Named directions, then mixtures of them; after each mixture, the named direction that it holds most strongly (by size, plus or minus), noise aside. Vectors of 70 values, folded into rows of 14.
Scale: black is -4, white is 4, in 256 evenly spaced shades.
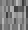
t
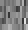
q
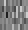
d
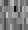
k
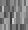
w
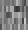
t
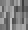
w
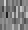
d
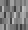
w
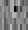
k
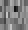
k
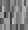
w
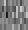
d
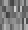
k
